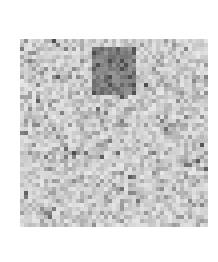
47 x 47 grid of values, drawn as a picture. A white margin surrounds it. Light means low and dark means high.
There are no regular stripes. In the top middle lies a patch that is higher than the rest. The ninth with the highest average is the top middle. The values are skewed, with a long tail toward high values.
